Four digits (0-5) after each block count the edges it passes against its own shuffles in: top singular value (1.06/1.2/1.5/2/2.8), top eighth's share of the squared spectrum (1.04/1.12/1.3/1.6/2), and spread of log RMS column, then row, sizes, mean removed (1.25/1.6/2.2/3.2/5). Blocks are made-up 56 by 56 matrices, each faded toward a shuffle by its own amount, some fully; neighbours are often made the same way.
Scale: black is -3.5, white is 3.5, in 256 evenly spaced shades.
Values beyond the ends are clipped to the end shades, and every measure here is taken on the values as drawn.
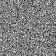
1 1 0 0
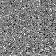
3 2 0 1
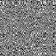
4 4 2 2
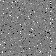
2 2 0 0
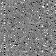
3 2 1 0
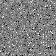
0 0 1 0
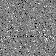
1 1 0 1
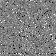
1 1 0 0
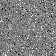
0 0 0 0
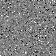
0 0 0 0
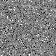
0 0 0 1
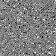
1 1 0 1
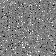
2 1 0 0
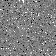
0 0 0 0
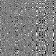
4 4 3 1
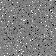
2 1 0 0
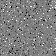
2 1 0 0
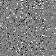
3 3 2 1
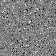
1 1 0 0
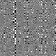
4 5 3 2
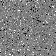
1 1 0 0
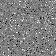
1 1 0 0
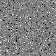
2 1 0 0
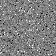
0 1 0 0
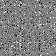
3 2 1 0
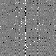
4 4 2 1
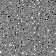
0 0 0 0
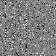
2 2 1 0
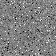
0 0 0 0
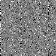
2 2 2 0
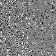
2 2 2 0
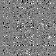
2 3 3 2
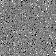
0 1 1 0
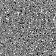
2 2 0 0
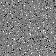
2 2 1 0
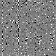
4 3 2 1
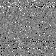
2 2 0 2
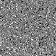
3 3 1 1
